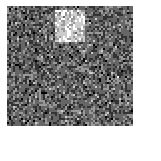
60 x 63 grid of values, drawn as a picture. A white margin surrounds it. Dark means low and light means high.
Odd patch: higher, in the top middle. Ninth with the highest average: top middle. Stripes: none. Average level on the scale: 40%.
